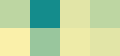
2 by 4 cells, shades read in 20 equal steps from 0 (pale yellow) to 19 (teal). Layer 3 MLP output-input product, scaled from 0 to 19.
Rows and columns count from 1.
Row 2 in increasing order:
0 1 2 8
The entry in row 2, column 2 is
8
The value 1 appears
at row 2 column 3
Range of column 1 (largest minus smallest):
5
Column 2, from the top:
19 8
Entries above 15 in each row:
1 0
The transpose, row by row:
5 0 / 19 8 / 2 1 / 5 2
